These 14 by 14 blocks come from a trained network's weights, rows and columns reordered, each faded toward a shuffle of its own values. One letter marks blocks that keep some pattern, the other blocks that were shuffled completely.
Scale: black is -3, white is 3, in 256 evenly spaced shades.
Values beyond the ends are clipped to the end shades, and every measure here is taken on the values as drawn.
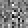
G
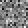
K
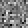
G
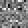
G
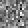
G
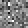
G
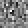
G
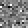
K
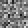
G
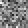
K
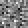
K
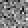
K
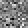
G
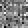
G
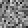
K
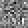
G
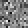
G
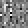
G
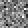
K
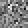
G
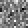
K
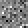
K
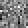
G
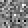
K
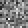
K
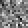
K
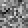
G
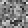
G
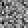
K
